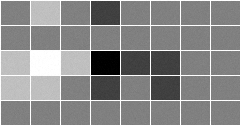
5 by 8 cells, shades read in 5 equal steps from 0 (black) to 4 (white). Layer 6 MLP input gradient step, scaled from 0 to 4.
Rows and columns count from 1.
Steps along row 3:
up down down up same up same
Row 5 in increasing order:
2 2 2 2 2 2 2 2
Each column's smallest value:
2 2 2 0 1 1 2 2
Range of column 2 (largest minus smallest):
2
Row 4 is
3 3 2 1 2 1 2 2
